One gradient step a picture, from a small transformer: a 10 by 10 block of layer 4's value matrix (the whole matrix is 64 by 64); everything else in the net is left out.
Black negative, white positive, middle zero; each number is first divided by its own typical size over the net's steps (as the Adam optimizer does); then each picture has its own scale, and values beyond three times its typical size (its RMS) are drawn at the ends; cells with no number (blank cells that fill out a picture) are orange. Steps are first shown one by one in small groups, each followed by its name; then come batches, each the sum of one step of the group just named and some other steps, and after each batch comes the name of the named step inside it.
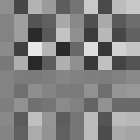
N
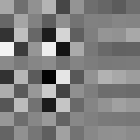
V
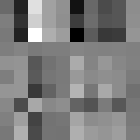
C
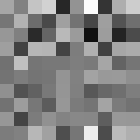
N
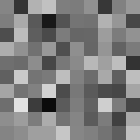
V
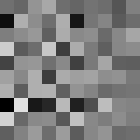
V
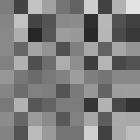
N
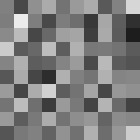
V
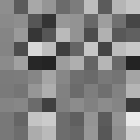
N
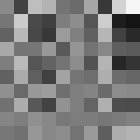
V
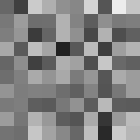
N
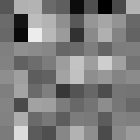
C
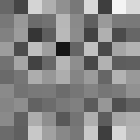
N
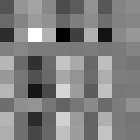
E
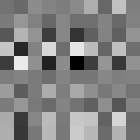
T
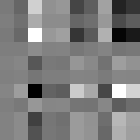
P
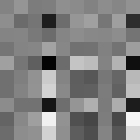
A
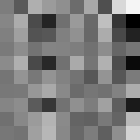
A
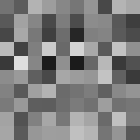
T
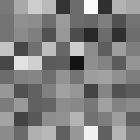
T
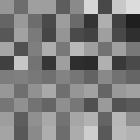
T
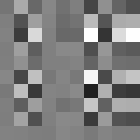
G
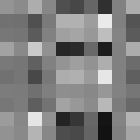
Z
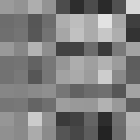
Z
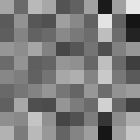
Z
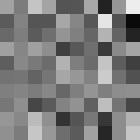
Z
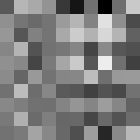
G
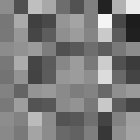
Z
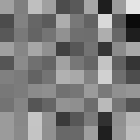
Z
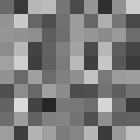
G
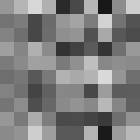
Z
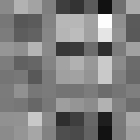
Z
